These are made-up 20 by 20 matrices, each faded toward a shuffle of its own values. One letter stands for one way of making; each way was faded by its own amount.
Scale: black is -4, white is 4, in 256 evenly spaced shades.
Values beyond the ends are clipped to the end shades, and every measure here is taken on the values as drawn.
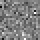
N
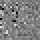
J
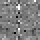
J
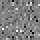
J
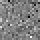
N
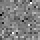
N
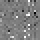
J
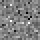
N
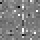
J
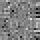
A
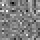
A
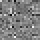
A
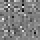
A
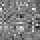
A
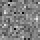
N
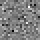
N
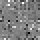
J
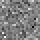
N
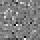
J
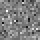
N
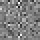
A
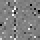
J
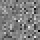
A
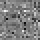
J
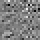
A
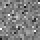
N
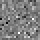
N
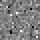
N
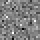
N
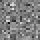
A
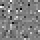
J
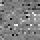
J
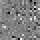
J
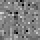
J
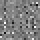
A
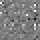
J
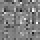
A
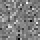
N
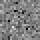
N
